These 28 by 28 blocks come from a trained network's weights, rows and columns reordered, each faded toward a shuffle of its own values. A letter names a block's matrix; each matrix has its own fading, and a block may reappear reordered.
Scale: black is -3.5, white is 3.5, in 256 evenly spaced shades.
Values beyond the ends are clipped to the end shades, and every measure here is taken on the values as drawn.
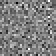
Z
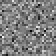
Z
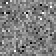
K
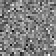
Z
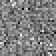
K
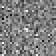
Z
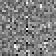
Z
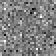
K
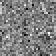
K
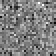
K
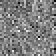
Z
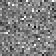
K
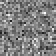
K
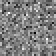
K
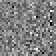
Z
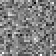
Z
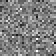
Z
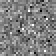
K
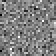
K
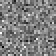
Z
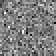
K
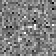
K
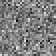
Z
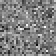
K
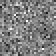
K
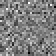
Z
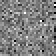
Z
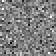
K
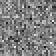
K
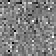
K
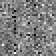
Z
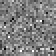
K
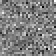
Z
